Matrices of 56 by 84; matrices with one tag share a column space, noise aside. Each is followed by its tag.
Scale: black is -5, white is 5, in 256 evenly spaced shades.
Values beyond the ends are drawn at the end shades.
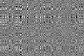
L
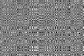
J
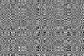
J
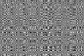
J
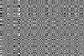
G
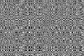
J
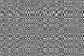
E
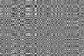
G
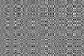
G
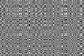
G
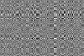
E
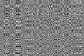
G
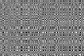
J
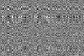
L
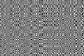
G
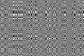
E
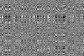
L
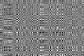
J
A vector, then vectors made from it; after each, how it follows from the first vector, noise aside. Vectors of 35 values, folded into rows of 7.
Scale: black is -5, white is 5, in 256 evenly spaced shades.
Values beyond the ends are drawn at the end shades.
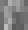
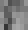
negated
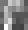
scaled up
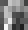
scaled up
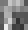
scaled up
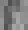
negated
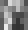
scaled up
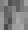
negated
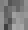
negated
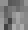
negated
